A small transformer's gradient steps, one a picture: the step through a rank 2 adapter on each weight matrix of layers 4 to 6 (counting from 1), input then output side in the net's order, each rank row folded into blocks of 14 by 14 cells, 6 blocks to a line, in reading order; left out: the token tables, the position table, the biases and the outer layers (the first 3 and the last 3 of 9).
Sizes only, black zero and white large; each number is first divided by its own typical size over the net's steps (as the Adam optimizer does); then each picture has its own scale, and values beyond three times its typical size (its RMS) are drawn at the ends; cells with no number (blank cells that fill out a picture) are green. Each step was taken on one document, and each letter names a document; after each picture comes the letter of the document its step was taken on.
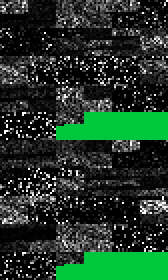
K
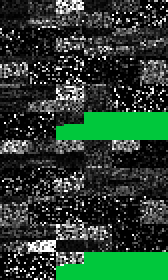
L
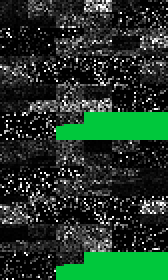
K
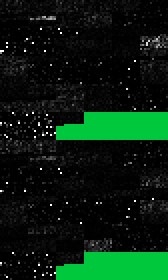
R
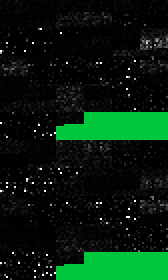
R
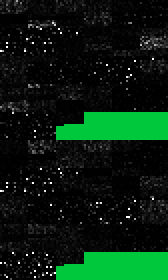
R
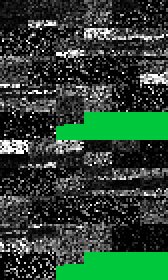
L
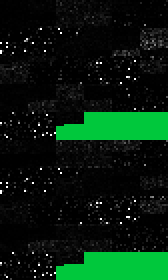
R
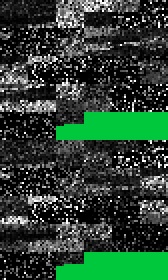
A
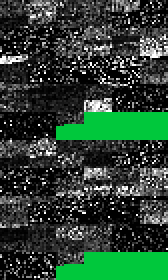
A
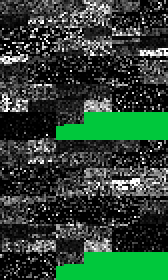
A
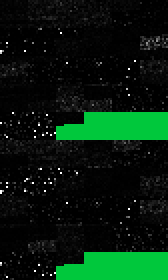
R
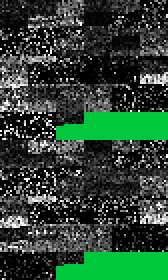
A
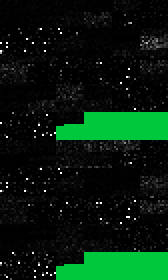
R
